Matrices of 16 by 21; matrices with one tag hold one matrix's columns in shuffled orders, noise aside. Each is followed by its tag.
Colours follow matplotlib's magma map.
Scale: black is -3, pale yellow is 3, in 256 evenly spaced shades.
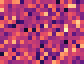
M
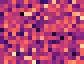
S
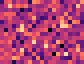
M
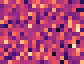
M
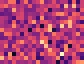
M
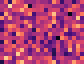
S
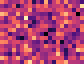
S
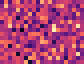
M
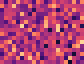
M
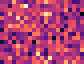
S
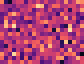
M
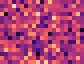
S
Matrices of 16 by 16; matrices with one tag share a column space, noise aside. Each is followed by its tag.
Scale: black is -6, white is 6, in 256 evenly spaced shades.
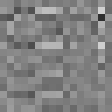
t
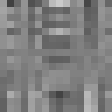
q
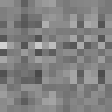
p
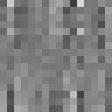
q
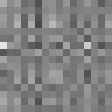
p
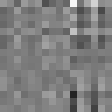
q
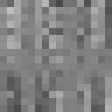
q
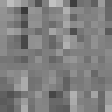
q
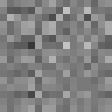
t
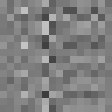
t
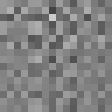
t
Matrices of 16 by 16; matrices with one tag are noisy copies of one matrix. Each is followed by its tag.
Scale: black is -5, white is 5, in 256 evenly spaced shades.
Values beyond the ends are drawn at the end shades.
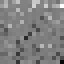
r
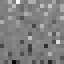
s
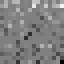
r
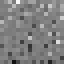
s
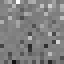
s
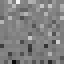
s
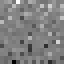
s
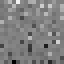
s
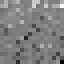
r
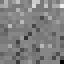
r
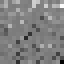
r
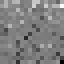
r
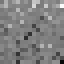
r
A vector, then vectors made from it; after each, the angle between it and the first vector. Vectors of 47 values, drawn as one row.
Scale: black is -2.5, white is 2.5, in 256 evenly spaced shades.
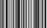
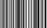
nearly parallel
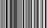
partly aligned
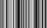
nearly parallel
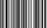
nearly parallel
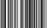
partly opposed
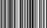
nearly opposite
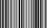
partly aligned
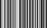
partly opposed
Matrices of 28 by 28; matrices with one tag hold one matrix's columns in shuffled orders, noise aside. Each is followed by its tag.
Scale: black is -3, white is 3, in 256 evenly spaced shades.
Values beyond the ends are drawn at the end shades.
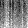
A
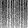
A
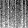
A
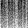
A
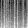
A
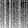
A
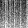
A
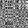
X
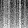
A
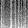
A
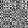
X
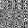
X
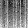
A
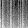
A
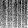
A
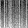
A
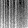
A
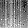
A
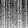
A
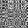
X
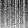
A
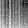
A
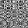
X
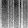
A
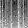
A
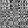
X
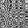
X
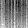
A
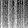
A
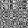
X
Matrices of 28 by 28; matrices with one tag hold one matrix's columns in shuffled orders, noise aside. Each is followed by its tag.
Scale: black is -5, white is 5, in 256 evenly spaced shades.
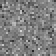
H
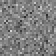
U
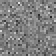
U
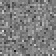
H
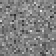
U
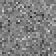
U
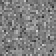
H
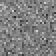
U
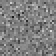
U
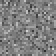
H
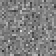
H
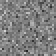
H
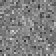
H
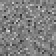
U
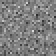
U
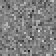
H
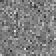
H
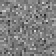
U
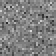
U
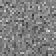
U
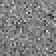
U
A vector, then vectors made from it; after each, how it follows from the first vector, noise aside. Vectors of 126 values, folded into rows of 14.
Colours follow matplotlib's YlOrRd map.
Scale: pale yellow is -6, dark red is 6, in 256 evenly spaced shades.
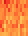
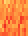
negated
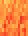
negated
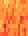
negated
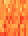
negated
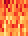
scaled up
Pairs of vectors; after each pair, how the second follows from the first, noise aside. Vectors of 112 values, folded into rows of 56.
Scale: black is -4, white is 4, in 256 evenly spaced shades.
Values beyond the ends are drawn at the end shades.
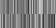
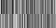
reversed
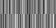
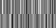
reversed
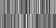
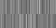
shrunk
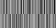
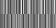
negated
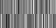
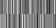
reversed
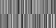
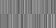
shrunk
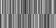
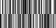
scaled up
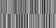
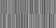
shrunk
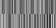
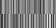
negated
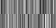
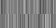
shrunk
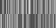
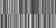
wrapped around
